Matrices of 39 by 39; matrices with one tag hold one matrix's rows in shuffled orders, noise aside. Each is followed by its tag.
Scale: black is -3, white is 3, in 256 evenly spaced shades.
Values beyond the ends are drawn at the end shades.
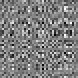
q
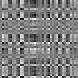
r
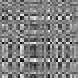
r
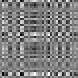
r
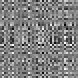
q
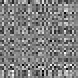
q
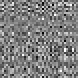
q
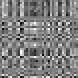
r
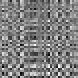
r
